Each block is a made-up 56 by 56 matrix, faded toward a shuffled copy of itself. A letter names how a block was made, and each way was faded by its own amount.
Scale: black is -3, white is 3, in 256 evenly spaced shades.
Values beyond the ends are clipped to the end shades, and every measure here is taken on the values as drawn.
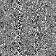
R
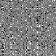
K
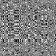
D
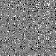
K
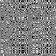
D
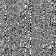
R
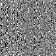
R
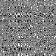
K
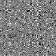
K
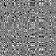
D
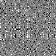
K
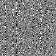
R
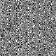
R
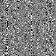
R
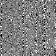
R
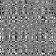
D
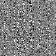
R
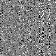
R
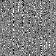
R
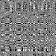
D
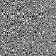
K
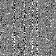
R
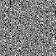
R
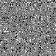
K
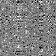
K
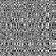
D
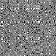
K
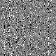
R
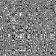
K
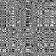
D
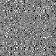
K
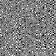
K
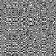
D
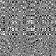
D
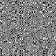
K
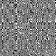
D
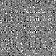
K
